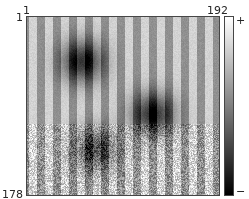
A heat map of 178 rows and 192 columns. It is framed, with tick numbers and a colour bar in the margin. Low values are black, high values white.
Dips: three. Seam: horizontal, 60% of the way down, the top part calmer. Stripes: upright, repeating 12 times. Slope: none.
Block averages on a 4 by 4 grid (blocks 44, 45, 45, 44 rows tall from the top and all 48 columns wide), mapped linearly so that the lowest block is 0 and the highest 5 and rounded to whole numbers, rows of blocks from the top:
4 2 5 5 | 4 2 3 5 | 5 2 0 4 | 5 2 5 5
